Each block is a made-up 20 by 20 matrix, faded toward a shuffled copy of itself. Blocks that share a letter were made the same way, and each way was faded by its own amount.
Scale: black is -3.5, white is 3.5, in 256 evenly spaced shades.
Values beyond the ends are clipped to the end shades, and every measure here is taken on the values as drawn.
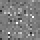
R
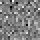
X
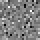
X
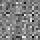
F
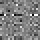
F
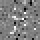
R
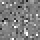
R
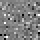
R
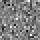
X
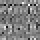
F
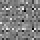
F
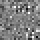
X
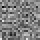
F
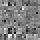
F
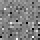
R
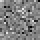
X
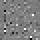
R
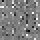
R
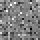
X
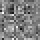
F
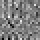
F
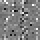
R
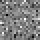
X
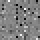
R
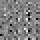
F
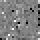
R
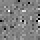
R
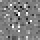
R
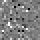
R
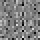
F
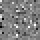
R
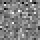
X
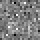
X
